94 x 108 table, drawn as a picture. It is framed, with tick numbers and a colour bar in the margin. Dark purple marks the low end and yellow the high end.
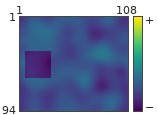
Odd patch: lower, in the middle left. Ninth with the lowest average: middle left. Roughest part: middle left.
